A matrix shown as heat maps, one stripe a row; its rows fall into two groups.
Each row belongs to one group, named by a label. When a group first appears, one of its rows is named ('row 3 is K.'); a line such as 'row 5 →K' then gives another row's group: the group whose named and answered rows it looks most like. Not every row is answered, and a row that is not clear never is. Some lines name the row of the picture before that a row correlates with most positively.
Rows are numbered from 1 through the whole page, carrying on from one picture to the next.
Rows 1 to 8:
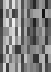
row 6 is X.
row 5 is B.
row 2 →X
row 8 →B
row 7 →B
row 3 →B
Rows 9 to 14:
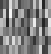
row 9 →X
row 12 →X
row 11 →X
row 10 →X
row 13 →B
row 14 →X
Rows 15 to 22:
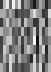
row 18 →X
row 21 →X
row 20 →B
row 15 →B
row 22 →X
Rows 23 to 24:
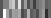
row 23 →B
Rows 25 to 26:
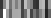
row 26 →B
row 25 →B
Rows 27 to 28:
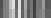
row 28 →B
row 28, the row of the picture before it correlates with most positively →25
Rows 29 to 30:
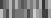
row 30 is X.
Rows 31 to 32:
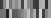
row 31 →B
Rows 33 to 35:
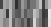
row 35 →X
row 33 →X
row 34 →X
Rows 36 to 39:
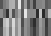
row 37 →X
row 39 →B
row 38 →B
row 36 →B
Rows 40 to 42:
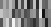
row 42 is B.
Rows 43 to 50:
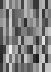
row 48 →X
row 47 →B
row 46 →X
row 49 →B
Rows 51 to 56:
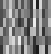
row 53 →X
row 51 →X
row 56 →B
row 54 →X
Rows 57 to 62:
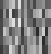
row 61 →X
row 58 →X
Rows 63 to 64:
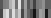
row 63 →B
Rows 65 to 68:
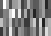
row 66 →B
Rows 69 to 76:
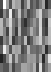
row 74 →B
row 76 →X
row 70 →X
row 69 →B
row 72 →X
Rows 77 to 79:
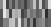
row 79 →B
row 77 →X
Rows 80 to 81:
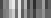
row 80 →B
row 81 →B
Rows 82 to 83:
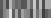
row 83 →X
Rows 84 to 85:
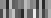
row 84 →X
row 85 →X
